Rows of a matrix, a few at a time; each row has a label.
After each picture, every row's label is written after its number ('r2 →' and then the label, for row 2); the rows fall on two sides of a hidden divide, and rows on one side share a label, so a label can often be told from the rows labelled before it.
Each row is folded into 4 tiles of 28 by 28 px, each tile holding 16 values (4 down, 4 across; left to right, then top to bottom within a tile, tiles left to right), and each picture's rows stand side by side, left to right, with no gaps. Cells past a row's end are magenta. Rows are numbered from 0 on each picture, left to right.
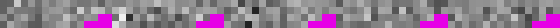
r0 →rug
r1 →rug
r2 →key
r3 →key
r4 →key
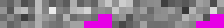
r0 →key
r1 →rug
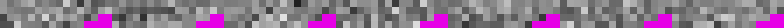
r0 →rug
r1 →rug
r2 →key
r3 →rug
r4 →rug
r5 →rug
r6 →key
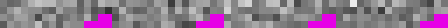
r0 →key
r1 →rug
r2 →rug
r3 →rug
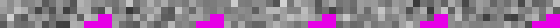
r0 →key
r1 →rug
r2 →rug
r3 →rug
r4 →rug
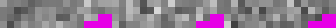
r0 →rug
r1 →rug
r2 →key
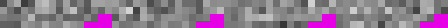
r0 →rug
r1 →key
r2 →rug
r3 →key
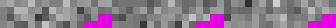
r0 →key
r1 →rug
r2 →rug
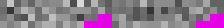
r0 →key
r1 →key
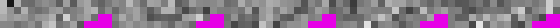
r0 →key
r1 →rug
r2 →rug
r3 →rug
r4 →rug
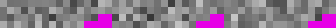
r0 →rug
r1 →key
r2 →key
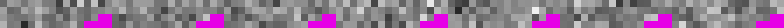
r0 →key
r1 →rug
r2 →rug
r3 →rug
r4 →key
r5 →rug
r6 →rug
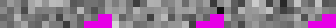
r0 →rug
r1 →key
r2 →key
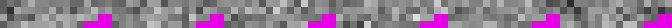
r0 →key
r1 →rug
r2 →key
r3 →rug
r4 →rug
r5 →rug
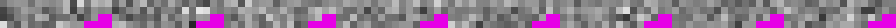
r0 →rug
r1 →key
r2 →key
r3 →rug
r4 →rug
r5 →rug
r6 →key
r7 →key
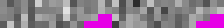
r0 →rug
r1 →rug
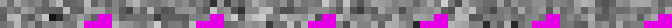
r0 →rug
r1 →rug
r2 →rug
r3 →rug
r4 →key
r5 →key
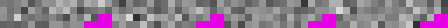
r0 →rug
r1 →key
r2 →rug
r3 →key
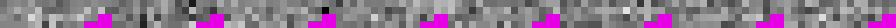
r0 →key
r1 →rug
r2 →key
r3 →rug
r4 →rug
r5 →rug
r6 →rug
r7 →rug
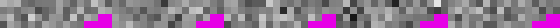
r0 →rug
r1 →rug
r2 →key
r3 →key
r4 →rug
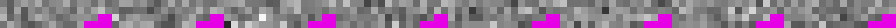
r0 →rug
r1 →rug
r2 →rug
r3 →rug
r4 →rug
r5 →key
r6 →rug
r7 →key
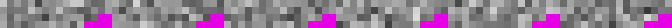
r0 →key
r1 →key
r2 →rug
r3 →rug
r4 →rug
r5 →rug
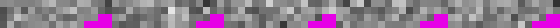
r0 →key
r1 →key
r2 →rug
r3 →rug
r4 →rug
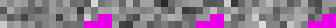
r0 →rug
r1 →key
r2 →key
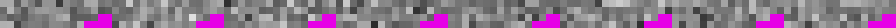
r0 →key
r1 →rug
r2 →rug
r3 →rug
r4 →key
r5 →rug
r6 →key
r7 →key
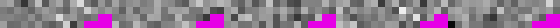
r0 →key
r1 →key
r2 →rug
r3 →key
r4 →rug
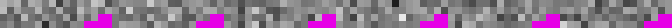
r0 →key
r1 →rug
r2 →rug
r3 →key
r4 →rug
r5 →key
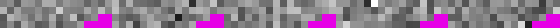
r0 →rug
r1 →rug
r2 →rug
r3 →rug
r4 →key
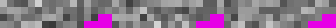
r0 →key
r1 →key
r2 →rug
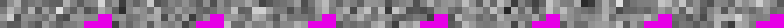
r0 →rug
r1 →rug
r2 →rug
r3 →rug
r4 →rug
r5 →rug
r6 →key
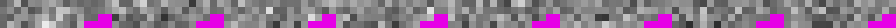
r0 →rug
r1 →rug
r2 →rug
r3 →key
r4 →key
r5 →key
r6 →key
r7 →rug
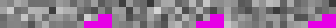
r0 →rug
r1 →rug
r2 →key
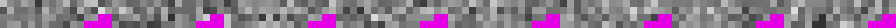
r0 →rug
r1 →key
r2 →rug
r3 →rug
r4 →key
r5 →rug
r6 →rug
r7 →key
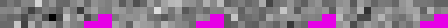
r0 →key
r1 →rug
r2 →rug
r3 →key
